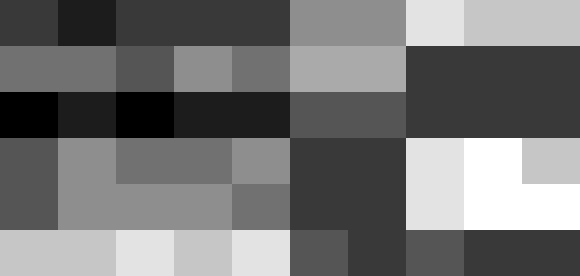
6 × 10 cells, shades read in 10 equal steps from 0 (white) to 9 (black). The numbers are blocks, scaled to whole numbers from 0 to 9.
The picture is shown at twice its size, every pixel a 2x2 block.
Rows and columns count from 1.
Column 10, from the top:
2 7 7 2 0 7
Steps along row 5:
down same same up up same down down same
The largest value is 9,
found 2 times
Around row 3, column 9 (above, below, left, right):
7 0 7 7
